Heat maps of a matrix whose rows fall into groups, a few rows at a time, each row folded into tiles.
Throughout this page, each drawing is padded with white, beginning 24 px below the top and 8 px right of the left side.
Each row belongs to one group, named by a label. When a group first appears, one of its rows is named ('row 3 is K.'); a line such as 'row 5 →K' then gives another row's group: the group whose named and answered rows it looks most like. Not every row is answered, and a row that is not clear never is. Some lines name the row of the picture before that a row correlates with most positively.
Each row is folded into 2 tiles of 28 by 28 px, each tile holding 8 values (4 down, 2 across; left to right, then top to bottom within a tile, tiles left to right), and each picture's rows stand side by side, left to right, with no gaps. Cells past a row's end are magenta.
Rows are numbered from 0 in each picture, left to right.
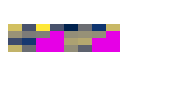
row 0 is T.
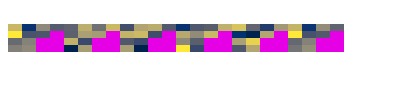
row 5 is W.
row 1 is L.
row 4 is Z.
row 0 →W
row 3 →T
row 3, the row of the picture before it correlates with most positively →1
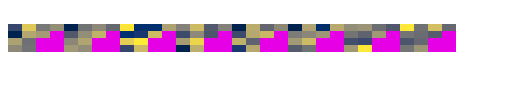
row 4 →L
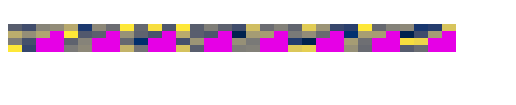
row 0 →T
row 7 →Z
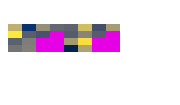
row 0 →W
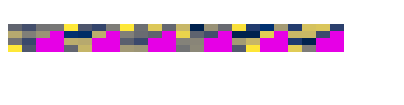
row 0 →T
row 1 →Z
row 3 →W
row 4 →Z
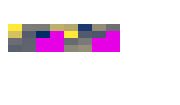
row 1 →W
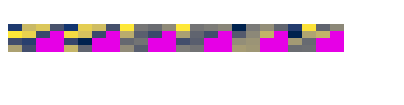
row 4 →L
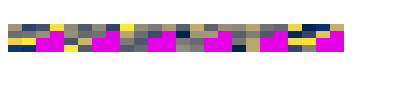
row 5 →Z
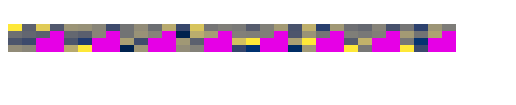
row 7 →T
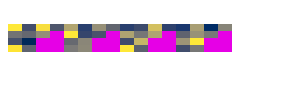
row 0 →T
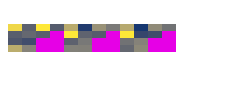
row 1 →W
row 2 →W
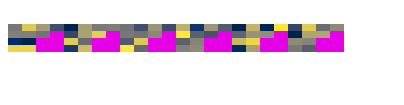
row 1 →L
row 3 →W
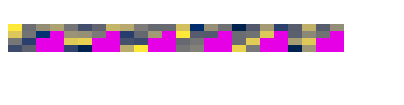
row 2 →Z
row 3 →W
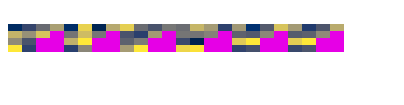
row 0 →T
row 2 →Z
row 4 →Z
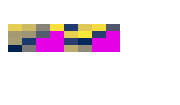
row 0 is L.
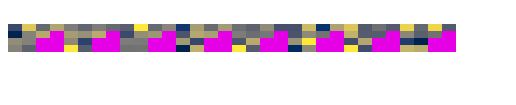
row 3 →L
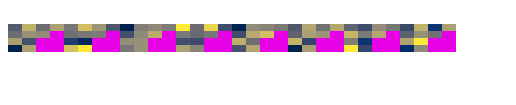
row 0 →L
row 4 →L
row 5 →L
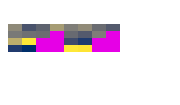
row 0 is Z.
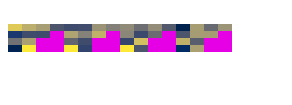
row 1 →T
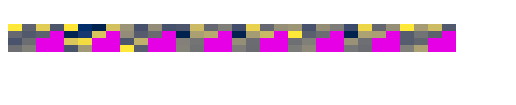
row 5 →W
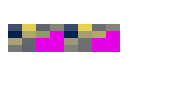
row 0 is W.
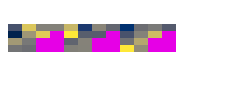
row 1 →W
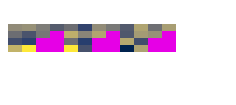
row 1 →T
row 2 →L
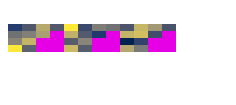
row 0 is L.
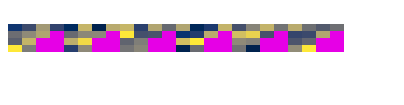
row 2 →W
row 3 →Z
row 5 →Z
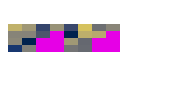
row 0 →L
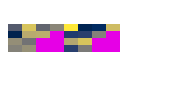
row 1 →Z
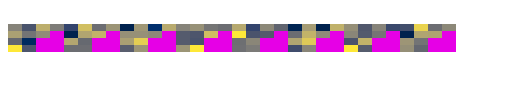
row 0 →T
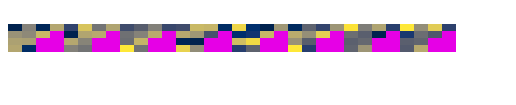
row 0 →T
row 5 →T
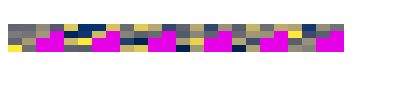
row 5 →W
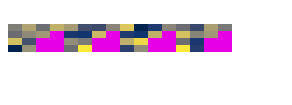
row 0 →L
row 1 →Z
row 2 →Z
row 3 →T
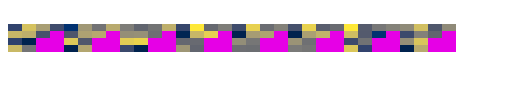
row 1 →L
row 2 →Z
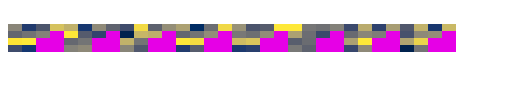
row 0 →Z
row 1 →W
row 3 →Z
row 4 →Z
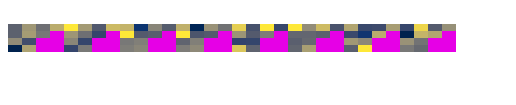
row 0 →L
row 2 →W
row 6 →Z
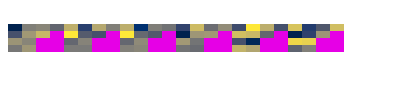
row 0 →L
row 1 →W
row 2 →W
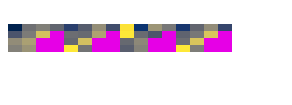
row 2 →W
